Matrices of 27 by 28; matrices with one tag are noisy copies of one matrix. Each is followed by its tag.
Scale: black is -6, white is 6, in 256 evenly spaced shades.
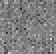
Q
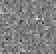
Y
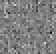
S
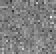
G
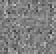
S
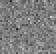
G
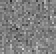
G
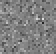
Y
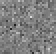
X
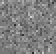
X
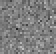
G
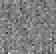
Q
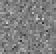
Y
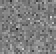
G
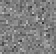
Y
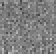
Q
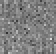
Q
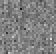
Q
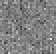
Q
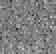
G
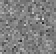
Y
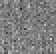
Q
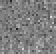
G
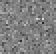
Y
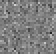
S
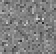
Y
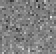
G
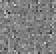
S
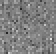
Q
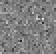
Y
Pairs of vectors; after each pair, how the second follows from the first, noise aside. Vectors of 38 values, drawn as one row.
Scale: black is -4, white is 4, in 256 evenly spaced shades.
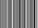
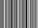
wrapped around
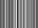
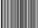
wrapped around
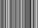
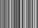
wrapped around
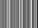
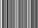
wrapped around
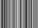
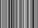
wrapped around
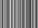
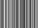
wrapped around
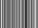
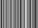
negated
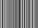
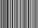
wrapped around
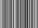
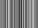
wrapped around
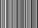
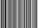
negated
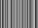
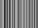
wrapped around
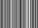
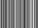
wrapped around
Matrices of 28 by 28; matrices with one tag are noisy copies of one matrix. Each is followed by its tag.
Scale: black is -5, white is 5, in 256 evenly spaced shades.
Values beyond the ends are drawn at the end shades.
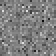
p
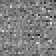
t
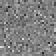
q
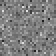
p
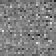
t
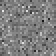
p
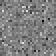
p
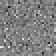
q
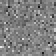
q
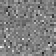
q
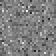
p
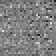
t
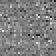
t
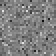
p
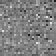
t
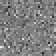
q
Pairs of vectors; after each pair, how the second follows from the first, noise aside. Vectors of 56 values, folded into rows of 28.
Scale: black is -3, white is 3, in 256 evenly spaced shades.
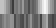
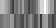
copied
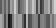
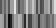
copied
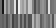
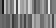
copied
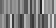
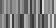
copied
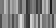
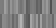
shrunk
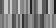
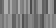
shrunk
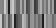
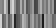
copied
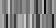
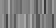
shrunk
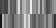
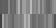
shrunk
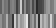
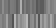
shrunk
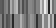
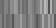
shrunk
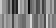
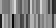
wrapped around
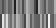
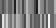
copied
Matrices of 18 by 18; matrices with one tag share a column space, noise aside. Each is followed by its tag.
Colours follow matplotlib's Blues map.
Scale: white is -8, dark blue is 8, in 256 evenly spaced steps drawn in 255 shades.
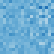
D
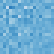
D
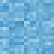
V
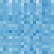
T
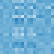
D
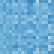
T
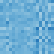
V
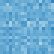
V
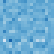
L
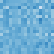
D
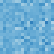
V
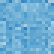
V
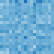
T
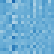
T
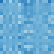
T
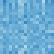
T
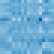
L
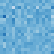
D
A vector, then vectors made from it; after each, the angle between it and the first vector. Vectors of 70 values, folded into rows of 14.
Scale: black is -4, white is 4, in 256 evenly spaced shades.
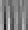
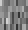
partly aligned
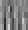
nearly parallel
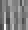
nearly opposite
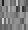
orthogonal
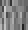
partly opposed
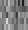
orthogonal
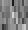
orthogonal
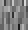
orthogonal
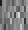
orthogonal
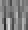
nearly parallel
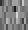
orthogonal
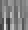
nearly opposite
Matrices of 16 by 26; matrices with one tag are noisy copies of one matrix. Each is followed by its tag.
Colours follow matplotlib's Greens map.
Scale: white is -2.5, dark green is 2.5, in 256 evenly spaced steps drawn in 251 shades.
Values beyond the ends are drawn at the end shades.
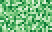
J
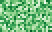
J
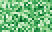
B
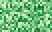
B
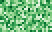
J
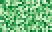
J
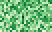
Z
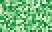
J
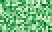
J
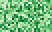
B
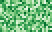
J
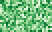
J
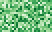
B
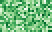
J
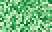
Z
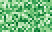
B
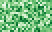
B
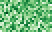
Z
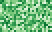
J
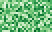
B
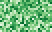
Z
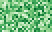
B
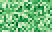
B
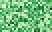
B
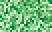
Z
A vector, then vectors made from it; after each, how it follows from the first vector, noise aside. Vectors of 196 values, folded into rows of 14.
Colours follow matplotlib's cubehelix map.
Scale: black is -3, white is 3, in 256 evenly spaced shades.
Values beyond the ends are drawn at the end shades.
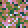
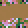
partly zeroed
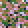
negated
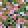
negated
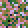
negated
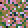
sign-scrambled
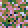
negated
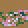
partly zeroed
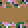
partly zeroed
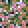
reversed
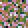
sign-scrambled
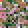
negated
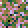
negated
